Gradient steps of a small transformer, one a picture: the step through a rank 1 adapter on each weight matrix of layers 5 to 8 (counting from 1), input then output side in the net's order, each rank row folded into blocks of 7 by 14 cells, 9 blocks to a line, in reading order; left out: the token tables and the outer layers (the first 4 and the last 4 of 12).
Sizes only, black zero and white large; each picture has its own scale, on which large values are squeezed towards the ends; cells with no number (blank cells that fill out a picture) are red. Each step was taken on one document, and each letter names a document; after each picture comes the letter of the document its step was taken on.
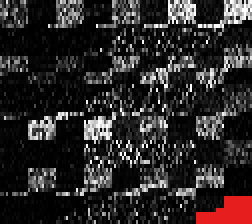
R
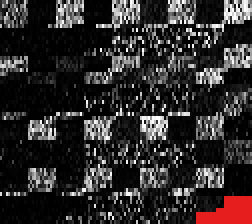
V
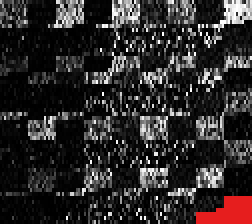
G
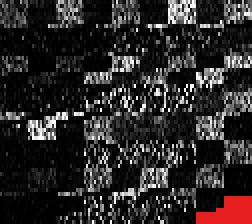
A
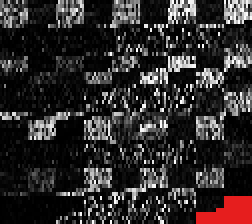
A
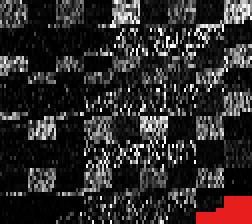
A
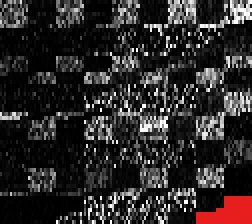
A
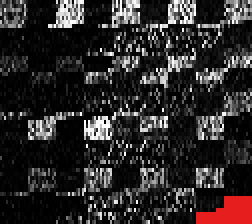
V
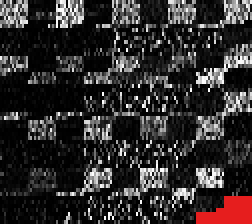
G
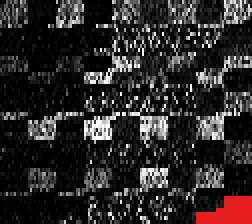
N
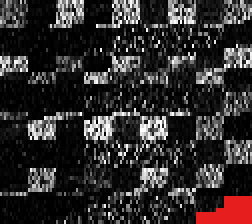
V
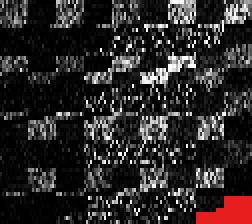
V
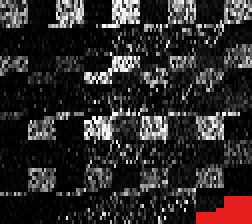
R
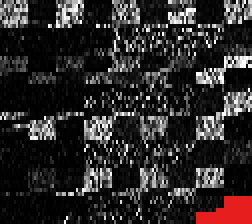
N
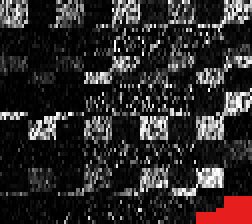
G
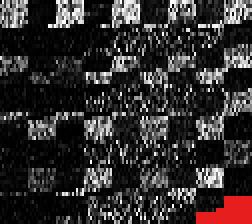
N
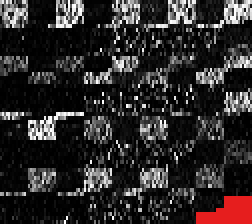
N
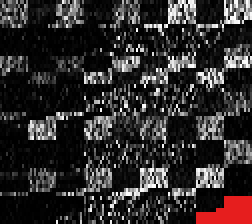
A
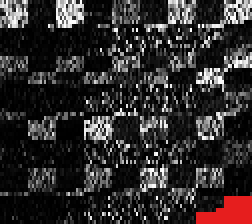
G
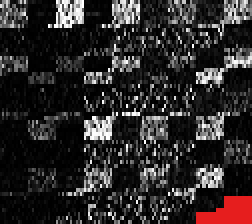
N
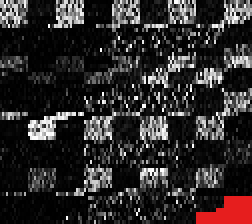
V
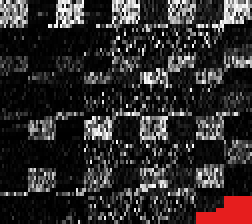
N
